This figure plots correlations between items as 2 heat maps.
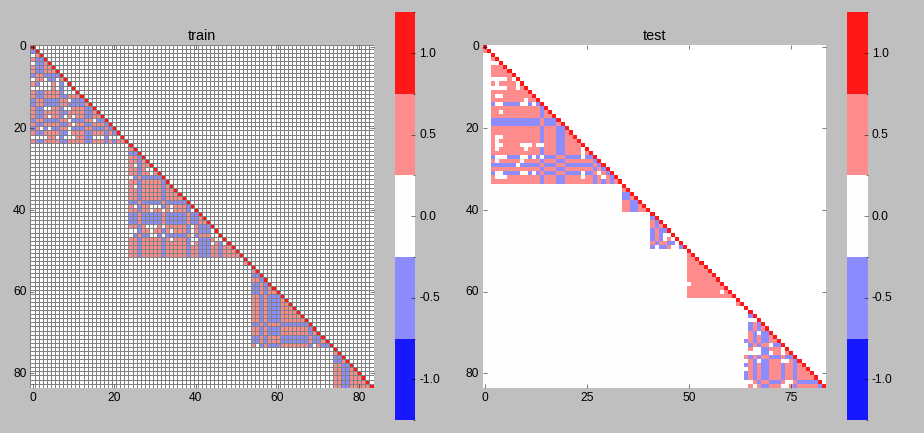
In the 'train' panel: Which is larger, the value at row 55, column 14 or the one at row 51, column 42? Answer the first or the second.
the first
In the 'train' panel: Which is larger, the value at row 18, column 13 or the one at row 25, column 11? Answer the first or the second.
the first
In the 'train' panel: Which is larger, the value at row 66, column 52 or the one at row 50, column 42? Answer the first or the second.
the first
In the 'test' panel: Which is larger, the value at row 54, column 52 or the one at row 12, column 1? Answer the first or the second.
the first
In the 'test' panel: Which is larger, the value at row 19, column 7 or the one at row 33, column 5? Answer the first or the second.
the second
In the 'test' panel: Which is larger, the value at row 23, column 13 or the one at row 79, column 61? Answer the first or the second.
the first
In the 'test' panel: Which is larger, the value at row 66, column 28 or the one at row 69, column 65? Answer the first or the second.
the first
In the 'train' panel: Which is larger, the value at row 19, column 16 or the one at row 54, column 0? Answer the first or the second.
the first
